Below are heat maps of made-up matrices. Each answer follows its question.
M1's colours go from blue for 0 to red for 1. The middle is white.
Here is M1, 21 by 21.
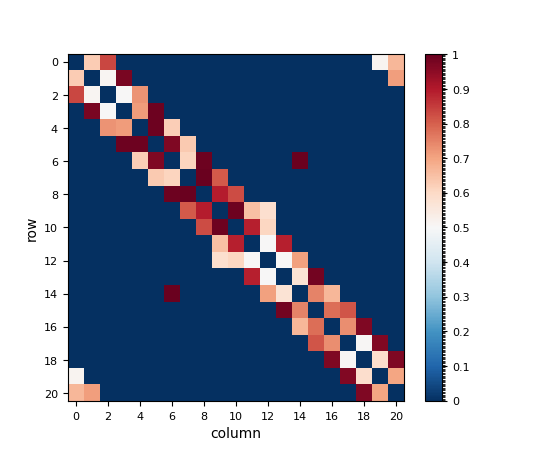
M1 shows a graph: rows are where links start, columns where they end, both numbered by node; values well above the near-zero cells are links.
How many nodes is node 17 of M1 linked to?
4
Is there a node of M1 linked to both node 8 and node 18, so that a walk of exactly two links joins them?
no
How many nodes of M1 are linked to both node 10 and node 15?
0
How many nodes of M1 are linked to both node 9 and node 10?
3
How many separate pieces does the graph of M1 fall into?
1
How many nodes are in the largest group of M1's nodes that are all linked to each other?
4
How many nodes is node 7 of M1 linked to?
4
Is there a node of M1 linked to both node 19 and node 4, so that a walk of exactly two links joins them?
no
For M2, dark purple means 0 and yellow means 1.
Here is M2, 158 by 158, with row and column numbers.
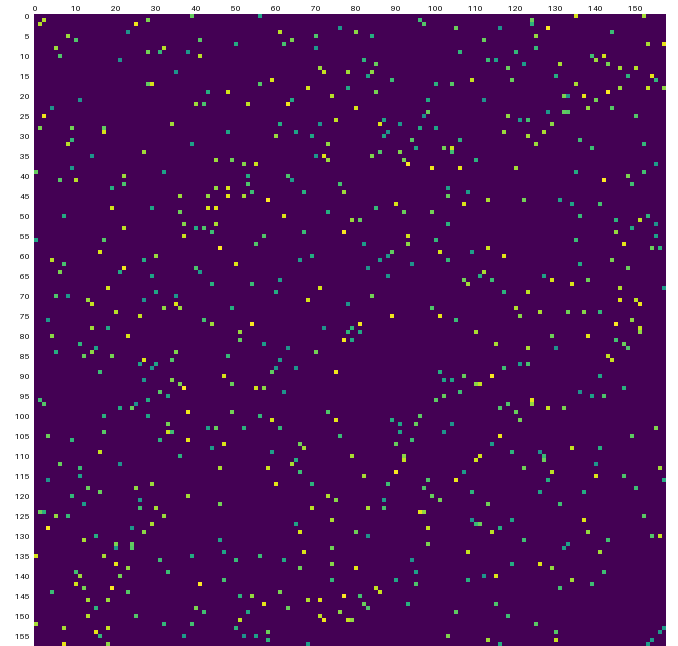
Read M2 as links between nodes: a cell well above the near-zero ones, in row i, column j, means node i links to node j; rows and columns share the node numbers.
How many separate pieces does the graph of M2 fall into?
1
